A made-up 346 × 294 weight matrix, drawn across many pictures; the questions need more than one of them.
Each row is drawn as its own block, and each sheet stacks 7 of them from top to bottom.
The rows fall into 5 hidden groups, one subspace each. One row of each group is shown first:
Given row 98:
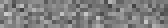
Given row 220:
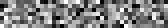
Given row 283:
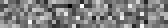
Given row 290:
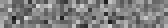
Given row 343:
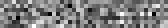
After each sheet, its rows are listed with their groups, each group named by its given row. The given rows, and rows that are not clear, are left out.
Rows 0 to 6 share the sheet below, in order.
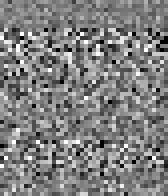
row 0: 290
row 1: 98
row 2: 343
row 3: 98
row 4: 343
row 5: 220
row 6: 290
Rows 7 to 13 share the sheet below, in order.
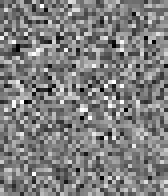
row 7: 290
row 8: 343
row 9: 283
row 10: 290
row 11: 283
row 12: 98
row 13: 283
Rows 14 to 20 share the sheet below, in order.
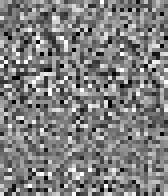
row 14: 220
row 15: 283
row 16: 343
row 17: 290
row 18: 98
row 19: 290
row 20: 290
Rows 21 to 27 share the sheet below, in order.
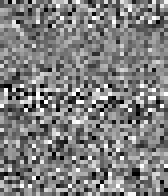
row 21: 283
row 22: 290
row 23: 343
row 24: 98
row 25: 220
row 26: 283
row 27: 220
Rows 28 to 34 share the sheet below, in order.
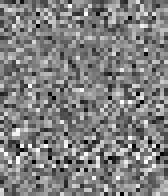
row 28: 220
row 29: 283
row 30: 343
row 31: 283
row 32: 343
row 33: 98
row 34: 283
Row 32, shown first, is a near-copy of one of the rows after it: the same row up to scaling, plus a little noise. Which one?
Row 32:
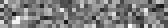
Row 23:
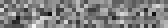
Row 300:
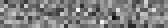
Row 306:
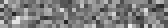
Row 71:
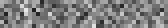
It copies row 306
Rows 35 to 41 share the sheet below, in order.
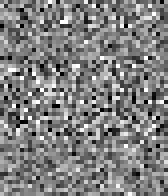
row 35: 283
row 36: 98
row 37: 343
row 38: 290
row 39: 98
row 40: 283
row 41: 220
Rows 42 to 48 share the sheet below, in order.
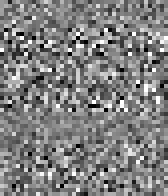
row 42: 290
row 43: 98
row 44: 343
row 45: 283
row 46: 283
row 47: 283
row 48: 290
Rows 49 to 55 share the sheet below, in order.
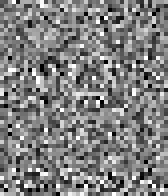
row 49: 220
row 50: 290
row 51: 343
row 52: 220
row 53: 283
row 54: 98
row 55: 220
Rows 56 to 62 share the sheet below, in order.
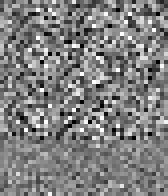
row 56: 283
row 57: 283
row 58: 290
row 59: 290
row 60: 290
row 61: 220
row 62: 98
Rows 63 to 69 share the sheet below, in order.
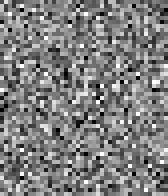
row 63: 98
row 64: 290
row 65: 283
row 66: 220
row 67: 220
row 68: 98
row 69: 98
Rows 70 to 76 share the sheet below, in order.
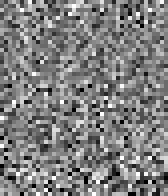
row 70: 283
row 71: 343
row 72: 290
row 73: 290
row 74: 220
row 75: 220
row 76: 220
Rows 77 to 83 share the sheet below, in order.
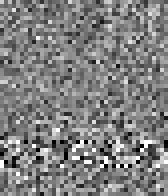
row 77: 290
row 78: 283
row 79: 283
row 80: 220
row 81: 220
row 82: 283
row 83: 98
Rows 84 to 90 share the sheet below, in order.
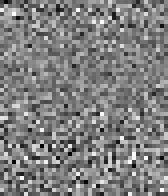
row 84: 343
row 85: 290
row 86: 343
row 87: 343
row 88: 220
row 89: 290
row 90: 98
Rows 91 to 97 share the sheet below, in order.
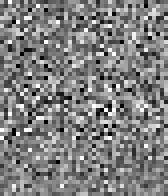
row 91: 290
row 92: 283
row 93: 290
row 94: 283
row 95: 290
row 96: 290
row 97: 290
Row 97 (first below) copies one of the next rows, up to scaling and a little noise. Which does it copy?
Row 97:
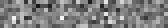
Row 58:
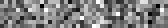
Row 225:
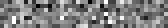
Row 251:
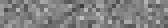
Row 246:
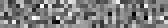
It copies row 225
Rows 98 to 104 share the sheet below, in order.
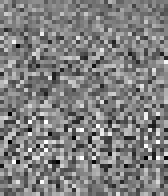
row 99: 343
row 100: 220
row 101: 220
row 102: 290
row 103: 290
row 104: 283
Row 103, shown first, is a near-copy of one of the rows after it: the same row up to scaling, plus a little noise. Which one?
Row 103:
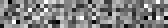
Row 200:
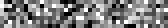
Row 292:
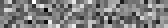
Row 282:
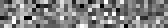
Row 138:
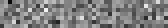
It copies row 138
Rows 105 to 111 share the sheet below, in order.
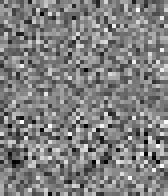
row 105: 283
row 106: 98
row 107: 98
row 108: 290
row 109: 98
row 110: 343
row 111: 283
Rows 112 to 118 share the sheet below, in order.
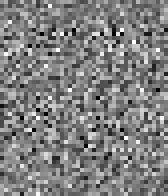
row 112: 283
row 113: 290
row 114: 290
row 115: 220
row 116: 290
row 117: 220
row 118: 220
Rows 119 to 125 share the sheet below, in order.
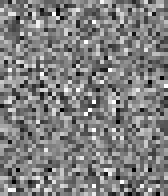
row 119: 343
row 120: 98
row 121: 98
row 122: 283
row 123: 283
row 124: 290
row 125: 283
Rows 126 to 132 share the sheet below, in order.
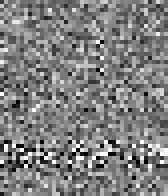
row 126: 343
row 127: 220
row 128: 220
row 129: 343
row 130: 98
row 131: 98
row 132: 220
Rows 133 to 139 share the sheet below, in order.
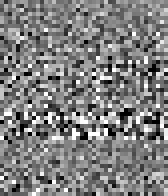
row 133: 98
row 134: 98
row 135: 290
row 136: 290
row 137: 290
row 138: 290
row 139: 343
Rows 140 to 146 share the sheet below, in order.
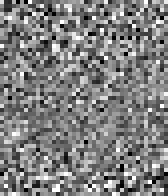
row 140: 283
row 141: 220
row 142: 290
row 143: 98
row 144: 343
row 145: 283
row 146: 220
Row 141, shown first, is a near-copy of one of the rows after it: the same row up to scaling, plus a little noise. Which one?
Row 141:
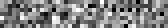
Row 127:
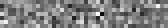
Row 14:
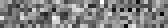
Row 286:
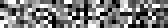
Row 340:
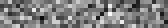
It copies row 14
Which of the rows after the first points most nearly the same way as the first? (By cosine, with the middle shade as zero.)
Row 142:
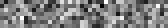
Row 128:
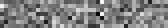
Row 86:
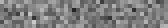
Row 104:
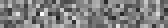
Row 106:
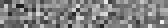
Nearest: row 106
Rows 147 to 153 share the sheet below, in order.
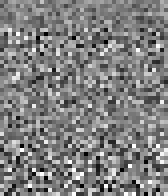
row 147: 283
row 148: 98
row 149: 343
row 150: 283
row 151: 98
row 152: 98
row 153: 290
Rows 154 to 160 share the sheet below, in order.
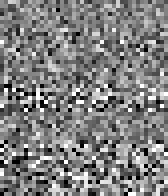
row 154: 283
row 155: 283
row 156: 283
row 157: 98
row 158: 343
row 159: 343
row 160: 220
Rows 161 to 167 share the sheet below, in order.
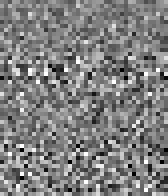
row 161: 283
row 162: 98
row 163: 283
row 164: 283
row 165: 283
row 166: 98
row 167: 98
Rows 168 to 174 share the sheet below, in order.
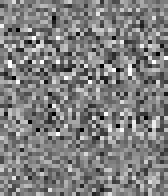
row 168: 220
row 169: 283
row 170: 283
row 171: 283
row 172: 290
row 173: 98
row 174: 290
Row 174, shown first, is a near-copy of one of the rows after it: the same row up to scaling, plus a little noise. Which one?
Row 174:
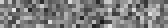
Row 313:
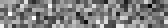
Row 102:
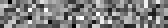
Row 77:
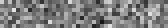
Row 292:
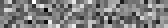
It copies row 77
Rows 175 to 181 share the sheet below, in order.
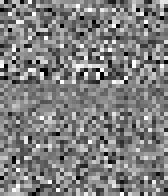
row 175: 283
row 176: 290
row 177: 220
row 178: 343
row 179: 290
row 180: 290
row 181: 343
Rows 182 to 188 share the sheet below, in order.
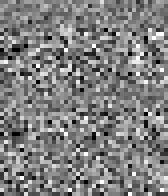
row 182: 220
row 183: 343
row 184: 220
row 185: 290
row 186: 343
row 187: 98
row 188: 98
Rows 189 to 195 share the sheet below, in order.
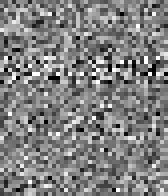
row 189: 343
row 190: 343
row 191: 290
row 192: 290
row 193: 290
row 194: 283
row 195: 343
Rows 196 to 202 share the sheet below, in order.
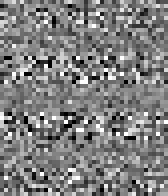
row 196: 220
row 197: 343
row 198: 290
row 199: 290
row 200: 290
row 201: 290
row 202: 290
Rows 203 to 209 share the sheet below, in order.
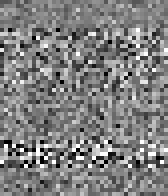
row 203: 343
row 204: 220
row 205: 220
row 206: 290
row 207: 290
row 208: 98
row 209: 220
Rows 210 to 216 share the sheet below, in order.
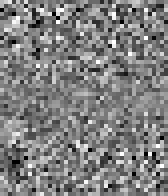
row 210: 343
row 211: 343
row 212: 220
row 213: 220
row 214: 343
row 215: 343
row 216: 98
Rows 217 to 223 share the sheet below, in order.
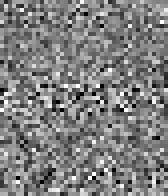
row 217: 98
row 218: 220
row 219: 220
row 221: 283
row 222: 343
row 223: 290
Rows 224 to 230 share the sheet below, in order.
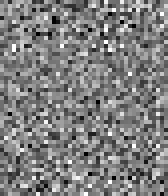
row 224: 220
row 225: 290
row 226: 220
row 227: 98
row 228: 290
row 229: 98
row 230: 220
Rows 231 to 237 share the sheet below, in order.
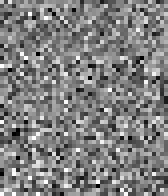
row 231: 343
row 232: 220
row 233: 283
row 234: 283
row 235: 343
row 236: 343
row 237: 220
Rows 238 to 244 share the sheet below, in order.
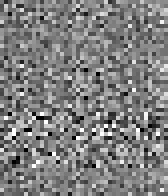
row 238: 98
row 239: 220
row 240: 98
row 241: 98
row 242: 290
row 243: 343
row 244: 98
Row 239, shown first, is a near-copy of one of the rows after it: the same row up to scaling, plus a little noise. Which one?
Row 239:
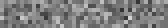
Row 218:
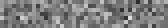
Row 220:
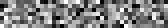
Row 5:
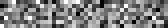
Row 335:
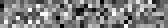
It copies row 218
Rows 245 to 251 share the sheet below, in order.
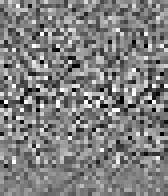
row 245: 98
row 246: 290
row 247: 290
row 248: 220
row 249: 98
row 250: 283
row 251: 290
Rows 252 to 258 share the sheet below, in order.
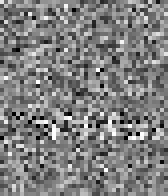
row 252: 343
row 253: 343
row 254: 220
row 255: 220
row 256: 220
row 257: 98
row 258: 290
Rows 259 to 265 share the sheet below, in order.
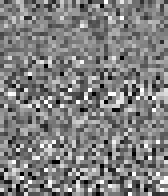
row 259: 290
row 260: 220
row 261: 290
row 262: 220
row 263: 220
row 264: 290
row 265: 98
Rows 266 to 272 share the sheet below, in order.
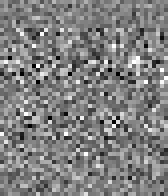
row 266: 290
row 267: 290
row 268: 220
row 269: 283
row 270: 283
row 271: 98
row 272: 220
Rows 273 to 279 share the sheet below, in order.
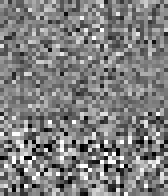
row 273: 290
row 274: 220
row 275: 290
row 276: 220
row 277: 343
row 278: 290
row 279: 290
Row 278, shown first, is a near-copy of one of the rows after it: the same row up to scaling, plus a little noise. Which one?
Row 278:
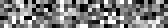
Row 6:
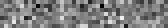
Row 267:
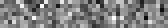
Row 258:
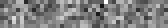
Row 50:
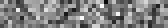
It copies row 6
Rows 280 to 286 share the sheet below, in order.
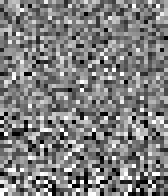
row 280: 98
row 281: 98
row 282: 290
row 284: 343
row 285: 290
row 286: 220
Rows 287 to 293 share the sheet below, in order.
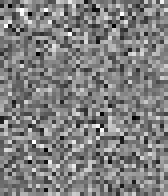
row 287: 283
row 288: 220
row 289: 98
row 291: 220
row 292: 290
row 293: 290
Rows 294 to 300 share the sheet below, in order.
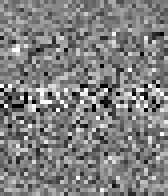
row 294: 98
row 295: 343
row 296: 283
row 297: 343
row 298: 98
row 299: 98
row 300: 343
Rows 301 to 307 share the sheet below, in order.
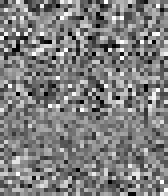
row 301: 290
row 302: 343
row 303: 290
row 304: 290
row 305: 343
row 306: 343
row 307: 220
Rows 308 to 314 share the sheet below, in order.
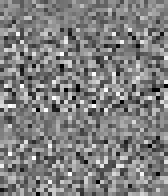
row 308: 290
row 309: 343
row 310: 283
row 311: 283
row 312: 283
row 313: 290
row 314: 220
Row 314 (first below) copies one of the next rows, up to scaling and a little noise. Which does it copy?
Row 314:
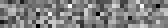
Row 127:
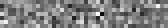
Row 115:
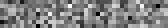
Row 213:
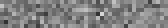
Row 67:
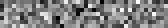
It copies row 115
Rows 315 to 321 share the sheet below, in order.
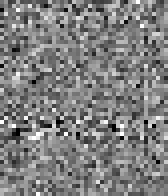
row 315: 220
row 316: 343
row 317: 343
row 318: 283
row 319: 343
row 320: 343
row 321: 220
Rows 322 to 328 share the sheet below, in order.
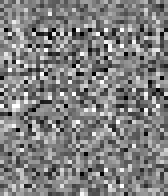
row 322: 343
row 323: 290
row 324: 98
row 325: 343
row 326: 343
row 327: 98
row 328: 290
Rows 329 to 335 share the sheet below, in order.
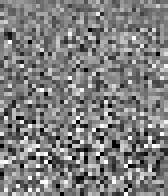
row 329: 220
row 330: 283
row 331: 98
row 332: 290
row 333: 98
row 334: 220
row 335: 220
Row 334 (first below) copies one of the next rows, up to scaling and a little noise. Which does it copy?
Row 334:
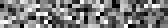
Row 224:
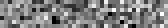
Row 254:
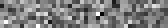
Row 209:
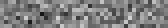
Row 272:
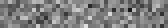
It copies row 254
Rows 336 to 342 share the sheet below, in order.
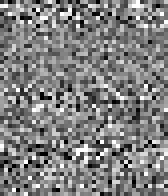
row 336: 220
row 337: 290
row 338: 343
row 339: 343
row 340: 220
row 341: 220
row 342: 290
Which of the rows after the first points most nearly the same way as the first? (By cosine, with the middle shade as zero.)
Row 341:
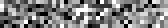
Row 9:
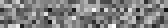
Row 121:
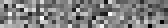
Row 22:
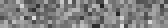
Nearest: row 22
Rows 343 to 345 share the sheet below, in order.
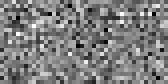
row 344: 98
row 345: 343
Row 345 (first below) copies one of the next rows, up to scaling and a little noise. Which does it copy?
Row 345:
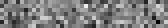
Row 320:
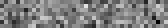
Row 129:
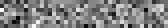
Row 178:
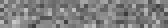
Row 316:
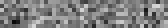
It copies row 320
